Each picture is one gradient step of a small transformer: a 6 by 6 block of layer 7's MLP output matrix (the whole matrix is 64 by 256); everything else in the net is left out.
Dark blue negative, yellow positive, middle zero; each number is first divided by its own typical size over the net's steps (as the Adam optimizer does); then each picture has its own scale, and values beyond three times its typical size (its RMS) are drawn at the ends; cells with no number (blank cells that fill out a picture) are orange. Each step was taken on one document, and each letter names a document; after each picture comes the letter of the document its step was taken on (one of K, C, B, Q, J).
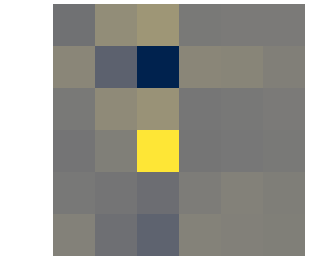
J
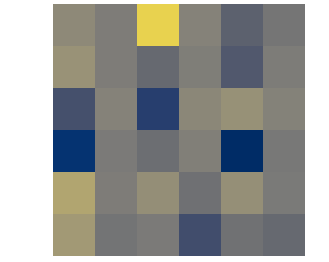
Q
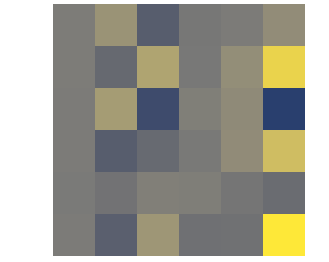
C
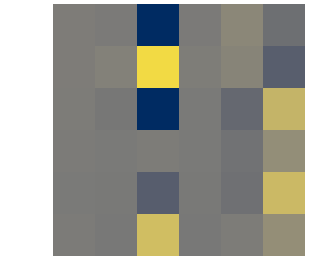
C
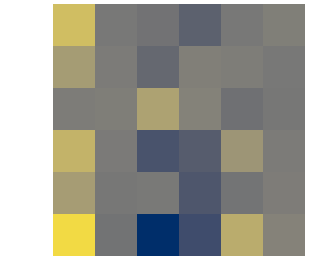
Q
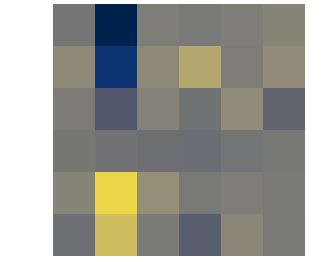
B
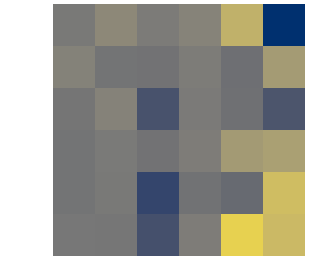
C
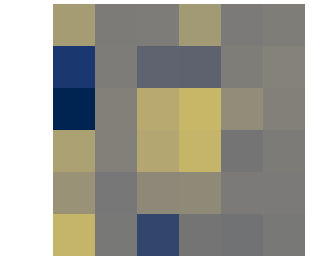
Q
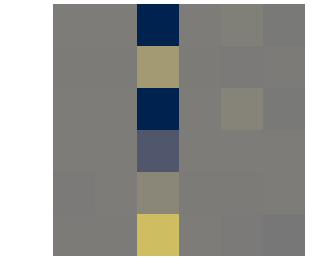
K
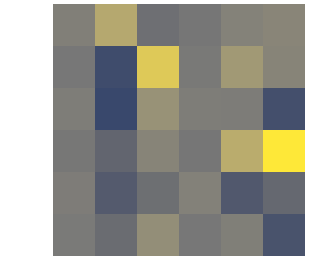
C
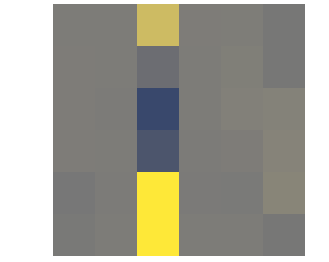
K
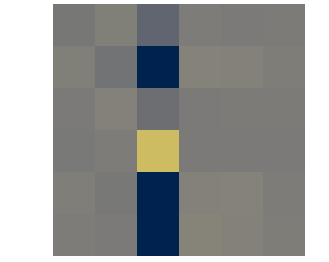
J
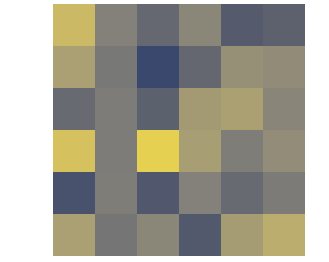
Q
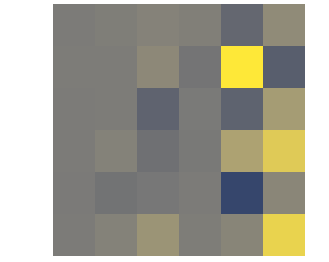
C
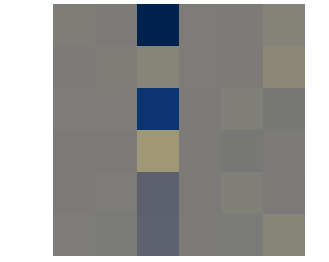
K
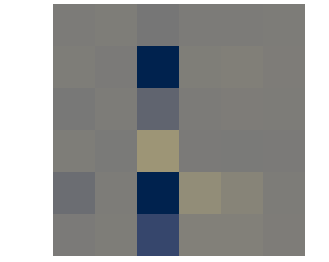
J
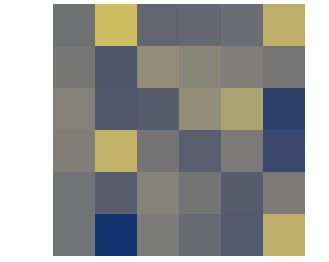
B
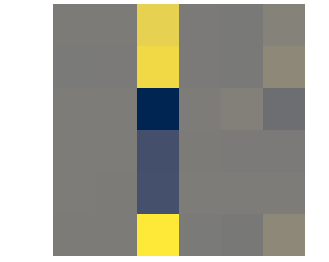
K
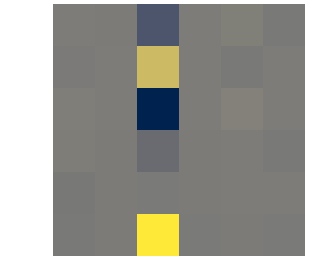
K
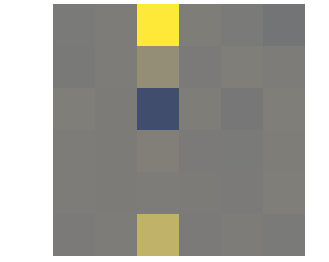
K
